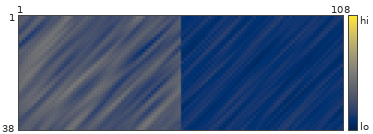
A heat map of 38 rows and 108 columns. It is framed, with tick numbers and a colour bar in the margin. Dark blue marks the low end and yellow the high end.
The table splits into one row of 2 panels. Panel 1,1: low, slanting up to the right. Panel 1,2: very low, slanting up to the right, faint in contrast.
